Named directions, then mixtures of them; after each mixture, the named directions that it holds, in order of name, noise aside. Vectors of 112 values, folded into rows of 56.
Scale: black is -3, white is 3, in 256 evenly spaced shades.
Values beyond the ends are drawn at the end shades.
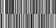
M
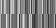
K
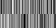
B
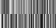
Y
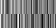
K, M, Y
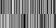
B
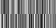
K, Y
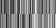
K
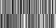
B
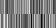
B, M, Y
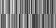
K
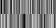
B, K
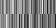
B, K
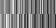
B, K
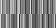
K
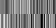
B, M, Y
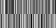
M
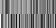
K, M, Y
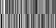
K, M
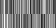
B, M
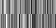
K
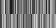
K, M, Y
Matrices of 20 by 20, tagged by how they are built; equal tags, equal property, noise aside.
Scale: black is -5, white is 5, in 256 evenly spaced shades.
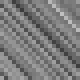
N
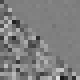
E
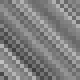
N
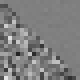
E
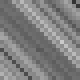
N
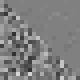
E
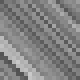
N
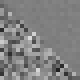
E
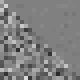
E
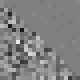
E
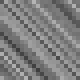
N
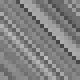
N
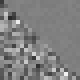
E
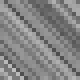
N
